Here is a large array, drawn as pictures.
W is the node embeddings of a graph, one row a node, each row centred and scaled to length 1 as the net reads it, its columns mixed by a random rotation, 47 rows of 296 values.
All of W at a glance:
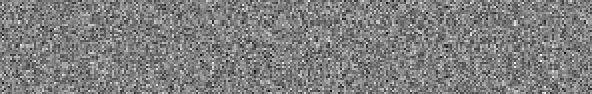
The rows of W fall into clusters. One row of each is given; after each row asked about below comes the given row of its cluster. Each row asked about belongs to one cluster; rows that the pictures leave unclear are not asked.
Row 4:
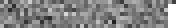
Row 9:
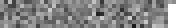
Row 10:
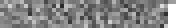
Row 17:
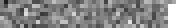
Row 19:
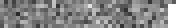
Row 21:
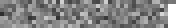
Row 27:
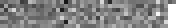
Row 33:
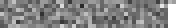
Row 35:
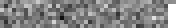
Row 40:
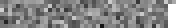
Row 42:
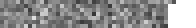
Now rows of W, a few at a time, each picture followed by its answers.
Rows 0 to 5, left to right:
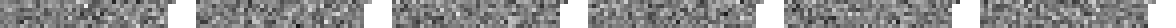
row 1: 40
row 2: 4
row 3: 35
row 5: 42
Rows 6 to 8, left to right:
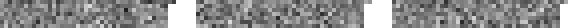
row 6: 19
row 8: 40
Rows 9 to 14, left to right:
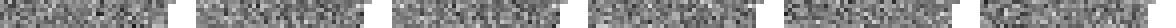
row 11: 10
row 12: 33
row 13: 27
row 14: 17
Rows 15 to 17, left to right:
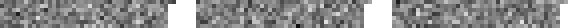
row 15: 19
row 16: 40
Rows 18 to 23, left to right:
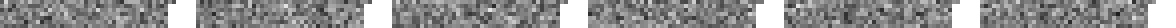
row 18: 4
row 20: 4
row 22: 35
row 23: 35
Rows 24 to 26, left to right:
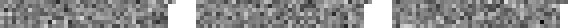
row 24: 40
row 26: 33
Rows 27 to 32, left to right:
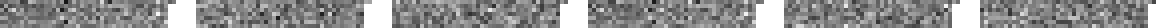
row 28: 10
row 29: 4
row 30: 27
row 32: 42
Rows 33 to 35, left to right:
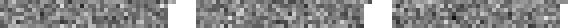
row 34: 42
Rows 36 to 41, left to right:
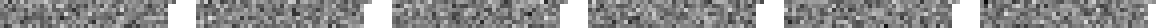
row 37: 9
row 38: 35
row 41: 17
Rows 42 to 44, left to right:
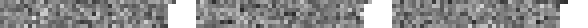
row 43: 21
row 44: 19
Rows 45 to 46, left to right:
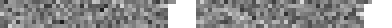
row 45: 33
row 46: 21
